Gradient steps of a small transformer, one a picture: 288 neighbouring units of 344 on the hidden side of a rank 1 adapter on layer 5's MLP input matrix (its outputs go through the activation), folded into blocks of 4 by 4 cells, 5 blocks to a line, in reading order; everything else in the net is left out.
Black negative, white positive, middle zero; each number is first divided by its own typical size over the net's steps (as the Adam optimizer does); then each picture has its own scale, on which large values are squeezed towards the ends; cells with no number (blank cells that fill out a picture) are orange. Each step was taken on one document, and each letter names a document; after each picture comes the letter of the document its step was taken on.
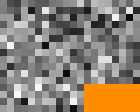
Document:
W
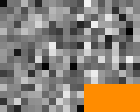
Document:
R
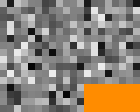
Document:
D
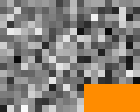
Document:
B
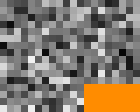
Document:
B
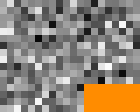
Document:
D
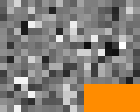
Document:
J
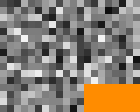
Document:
W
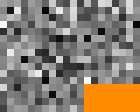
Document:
B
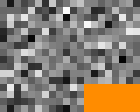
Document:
D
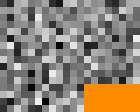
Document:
B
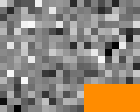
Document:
J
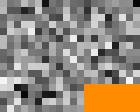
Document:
D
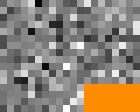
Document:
R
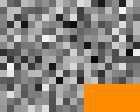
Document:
W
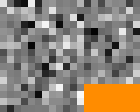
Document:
R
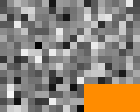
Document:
D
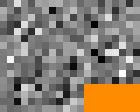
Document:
J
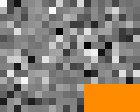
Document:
J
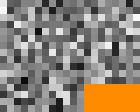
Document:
D
